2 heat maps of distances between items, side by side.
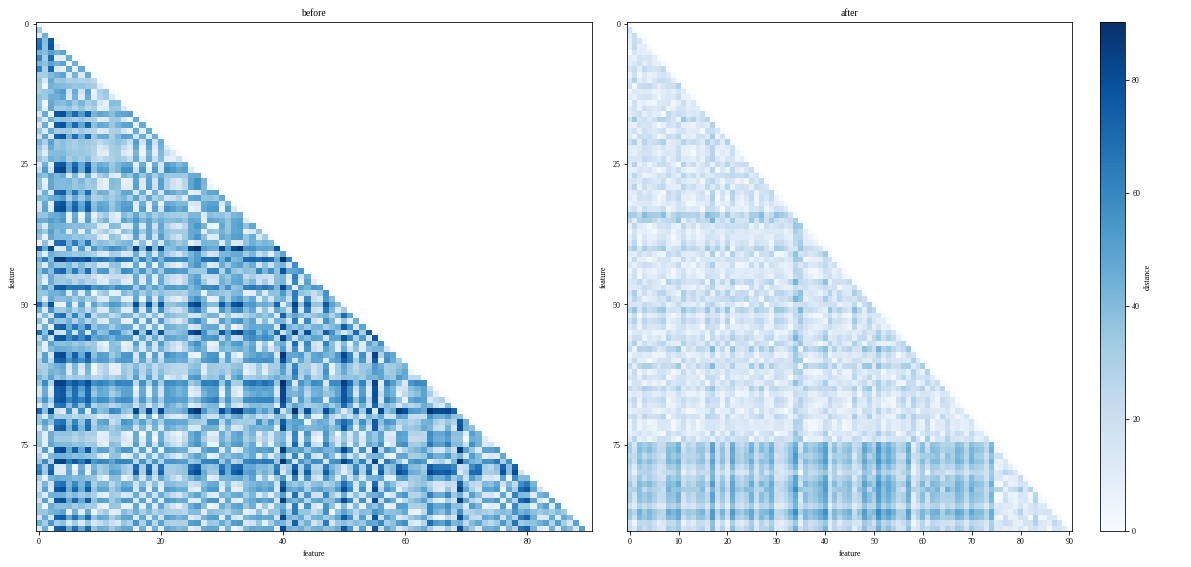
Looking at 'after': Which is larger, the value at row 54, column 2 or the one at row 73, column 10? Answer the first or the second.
the second
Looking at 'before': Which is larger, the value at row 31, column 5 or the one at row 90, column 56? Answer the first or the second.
the first
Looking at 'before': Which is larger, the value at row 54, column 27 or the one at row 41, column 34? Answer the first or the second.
the first
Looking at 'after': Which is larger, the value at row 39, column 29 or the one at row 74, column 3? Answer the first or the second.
the second
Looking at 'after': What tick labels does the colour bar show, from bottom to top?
0, 20, 40, 60, 80
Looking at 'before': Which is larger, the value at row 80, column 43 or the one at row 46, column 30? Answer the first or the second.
the second
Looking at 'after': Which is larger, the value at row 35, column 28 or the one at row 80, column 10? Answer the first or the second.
the second
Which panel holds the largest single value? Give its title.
before
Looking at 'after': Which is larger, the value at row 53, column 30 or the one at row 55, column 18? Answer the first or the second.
the first
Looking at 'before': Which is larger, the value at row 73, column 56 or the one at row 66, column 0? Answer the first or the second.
the first
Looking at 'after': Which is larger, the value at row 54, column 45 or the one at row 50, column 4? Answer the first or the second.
the second
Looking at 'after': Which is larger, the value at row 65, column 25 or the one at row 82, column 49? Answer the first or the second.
the second
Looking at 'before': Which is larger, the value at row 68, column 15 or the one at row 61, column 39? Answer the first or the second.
the first
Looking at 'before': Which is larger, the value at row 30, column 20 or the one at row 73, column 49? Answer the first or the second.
the first
